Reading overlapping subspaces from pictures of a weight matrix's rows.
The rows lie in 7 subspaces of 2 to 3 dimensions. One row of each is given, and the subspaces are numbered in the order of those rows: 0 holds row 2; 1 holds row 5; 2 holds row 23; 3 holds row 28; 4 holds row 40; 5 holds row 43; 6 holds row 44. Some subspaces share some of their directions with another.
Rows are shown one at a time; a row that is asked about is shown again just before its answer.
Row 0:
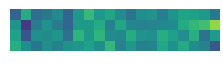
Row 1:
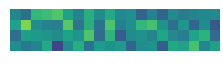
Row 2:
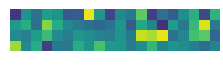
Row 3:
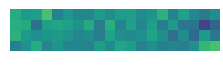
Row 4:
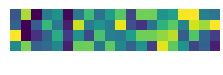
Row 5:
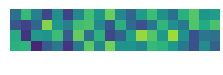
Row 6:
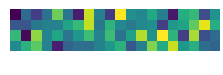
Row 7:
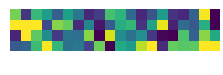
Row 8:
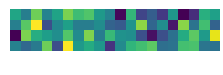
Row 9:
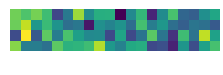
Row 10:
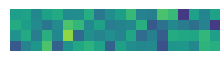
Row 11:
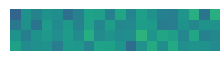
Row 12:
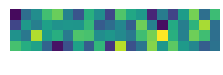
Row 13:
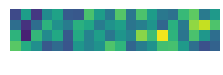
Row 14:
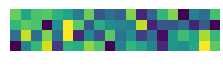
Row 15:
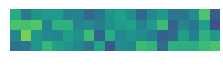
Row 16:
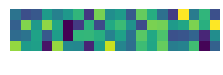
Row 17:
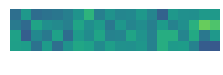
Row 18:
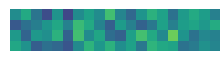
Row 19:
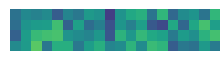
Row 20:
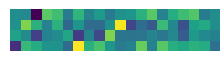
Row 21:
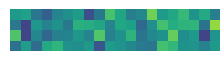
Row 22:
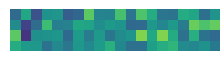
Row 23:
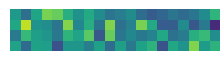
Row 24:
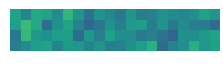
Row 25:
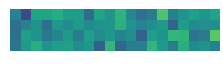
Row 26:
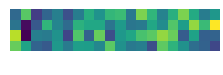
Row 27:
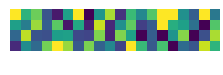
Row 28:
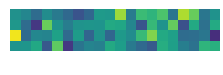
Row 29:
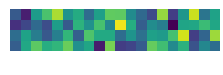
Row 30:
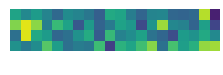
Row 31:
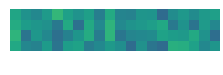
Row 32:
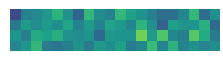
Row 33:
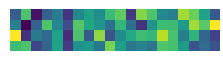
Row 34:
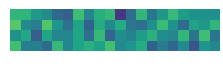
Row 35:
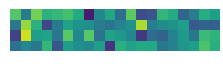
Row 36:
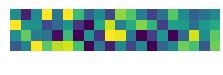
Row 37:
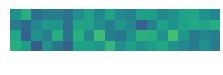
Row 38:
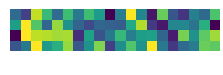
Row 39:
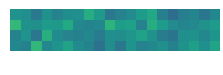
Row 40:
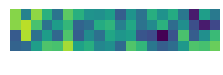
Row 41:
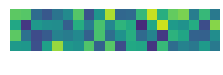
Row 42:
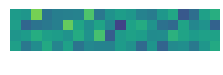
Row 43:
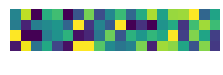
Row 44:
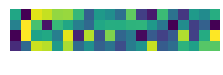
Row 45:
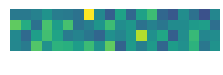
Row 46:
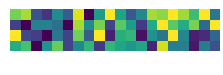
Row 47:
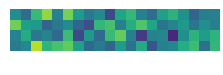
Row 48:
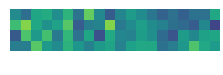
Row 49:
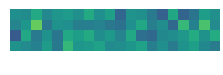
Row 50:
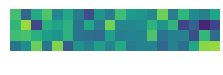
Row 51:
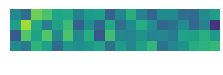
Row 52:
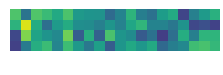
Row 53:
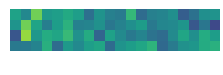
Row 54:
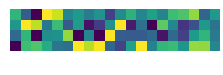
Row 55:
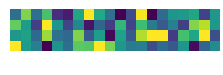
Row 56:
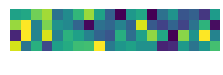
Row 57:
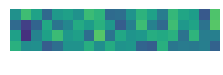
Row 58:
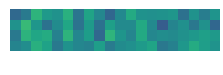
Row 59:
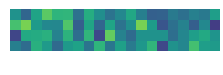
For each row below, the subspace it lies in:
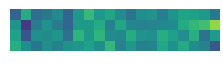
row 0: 3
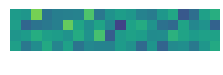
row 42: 5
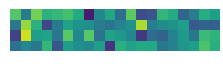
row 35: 4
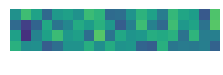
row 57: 6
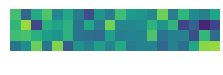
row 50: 3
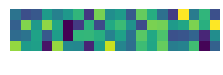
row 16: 5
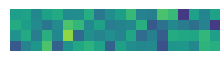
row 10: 5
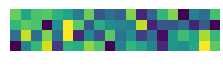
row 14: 5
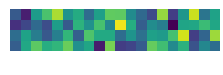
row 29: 6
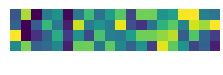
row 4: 5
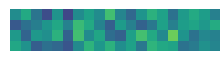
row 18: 1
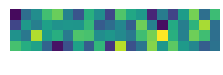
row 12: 4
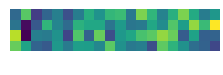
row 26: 6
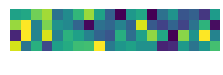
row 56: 0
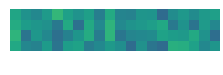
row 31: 2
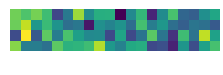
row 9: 0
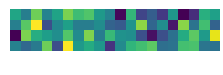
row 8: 3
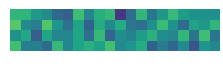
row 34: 0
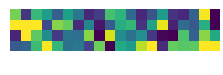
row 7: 6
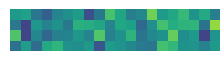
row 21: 0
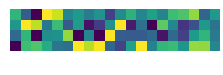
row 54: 5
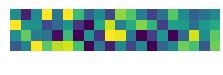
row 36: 1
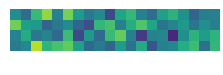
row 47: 1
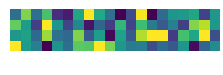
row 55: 0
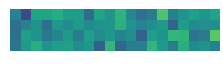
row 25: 6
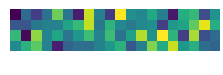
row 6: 0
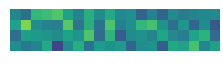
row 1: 2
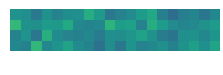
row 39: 4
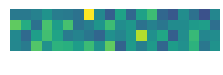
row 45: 4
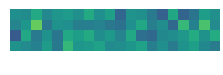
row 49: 3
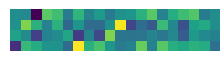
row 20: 5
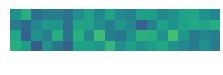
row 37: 1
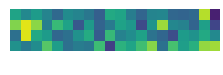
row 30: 6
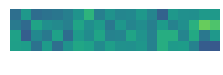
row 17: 3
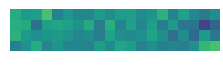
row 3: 3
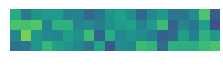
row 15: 6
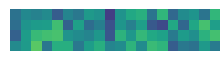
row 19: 2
